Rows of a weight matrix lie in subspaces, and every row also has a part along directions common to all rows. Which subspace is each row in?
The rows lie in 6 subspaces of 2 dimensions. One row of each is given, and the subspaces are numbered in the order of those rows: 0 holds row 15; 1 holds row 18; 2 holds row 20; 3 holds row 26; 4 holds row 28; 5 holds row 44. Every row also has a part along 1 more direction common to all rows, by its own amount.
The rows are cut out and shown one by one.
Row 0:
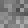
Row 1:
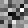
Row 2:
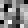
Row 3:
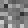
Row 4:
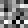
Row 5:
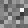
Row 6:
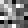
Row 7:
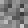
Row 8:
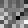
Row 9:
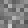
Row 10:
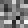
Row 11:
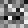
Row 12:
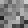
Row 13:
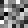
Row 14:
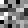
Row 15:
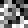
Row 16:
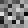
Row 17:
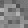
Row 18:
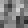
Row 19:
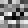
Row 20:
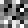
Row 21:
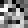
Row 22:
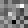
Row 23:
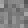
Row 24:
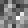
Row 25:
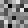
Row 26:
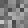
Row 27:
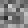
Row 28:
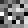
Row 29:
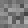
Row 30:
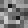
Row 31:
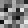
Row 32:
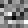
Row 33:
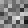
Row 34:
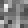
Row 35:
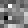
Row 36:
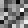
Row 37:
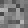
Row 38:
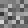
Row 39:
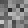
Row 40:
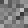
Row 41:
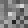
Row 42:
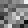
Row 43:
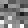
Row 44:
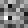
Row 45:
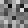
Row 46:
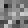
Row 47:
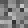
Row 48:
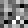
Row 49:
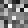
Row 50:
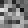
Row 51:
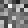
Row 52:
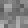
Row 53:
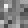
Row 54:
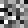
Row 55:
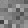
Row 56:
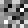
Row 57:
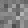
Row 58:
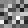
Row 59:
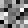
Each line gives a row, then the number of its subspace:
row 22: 3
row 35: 5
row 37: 0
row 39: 3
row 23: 4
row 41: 3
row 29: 4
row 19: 4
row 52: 1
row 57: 1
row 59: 5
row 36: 5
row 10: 3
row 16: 4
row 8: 0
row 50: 0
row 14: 5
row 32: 4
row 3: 2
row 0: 1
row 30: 5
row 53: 1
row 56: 2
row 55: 3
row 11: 5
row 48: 3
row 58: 4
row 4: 3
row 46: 1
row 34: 1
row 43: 2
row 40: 0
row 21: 0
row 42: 0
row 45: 2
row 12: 0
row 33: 4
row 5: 0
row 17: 0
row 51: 2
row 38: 4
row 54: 4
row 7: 2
